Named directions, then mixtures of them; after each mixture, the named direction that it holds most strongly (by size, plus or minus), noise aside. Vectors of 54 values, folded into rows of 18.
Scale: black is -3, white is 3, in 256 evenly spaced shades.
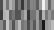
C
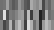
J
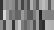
C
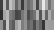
C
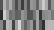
C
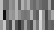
J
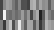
J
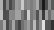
C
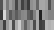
C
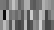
J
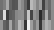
J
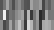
J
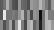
J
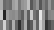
J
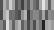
C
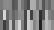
J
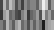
C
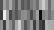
C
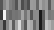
J
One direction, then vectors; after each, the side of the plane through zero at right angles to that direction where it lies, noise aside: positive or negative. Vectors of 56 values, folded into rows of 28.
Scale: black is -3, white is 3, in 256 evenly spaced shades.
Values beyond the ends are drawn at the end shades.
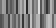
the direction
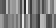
negative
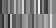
positive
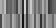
positive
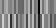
negative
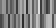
positive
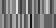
negative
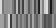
negative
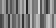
positive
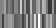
positive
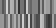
negative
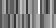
positive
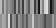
negative
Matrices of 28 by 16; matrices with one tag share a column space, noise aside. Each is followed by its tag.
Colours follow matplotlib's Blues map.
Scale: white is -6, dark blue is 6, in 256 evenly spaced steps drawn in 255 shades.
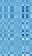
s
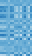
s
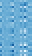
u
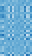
s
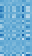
s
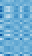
s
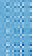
u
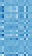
s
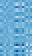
u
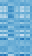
s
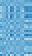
s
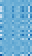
s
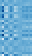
s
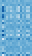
s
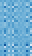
u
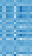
s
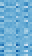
u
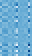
u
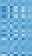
s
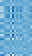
s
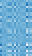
u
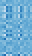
s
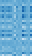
s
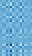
u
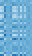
s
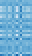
s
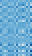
u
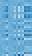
s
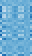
s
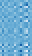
u
